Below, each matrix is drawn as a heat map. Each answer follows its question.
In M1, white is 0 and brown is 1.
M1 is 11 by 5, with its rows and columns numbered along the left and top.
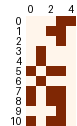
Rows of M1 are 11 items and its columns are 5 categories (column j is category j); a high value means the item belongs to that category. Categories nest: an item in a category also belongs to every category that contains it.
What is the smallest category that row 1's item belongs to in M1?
2
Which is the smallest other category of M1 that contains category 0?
2
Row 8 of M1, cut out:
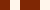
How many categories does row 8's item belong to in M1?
3
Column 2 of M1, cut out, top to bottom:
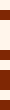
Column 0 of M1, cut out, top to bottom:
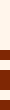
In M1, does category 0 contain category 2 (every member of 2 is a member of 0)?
no
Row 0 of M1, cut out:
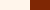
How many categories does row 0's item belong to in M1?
2
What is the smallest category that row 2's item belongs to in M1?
3
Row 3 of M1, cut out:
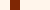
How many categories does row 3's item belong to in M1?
1
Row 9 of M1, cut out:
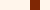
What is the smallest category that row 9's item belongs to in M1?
3
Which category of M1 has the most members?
3
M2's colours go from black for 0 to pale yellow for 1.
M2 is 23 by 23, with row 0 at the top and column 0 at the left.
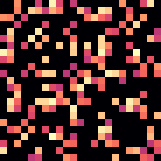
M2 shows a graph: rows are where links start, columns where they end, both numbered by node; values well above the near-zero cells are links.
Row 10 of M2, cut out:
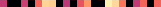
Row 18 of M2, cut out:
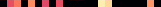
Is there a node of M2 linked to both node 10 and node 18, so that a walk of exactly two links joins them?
yes
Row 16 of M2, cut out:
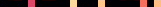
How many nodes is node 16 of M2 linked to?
5
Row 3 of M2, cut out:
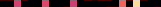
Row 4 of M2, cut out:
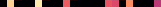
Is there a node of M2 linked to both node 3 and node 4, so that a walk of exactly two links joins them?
no
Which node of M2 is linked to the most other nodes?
node 10
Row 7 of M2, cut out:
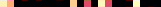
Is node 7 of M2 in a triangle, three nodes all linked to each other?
yes
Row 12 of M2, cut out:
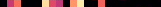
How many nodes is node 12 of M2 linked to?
8
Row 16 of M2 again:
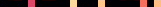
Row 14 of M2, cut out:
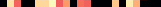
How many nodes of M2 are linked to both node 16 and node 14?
0
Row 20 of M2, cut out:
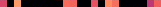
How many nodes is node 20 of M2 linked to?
9
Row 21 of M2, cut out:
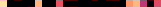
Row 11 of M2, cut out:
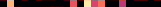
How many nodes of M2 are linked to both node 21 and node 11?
0
